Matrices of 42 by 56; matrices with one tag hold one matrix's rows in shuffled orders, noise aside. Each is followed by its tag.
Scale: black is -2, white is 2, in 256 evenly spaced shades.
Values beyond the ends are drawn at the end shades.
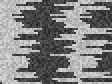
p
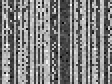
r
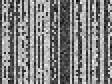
r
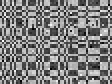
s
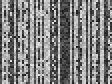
r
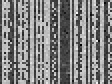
r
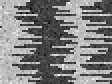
p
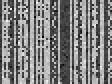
r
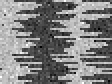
p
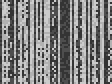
r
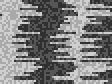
p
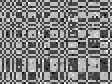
s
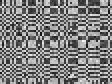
s
